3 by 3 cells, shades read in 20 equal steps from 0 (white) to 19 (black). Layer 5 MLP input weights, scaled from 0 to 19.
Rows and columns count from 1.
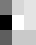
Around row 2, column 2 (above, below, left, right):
3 4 19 2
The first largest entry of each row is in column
1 1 1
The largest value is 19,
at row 2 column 1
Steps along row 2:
down up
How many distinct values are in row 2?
3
